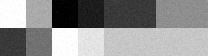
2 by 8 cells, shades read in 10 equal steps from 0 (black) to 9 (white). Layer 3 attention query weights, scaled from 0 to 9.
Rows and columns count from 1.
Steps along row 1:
down down up up same up same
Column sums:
11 10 9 9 9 9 12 12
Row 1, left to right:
9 6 0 1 2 2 5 5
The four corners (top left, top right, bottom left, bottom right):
9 5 2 7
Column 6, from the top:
2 7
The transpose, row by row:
9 2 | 6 4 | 0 9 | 1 8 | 2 7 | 2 7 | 5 7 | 5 7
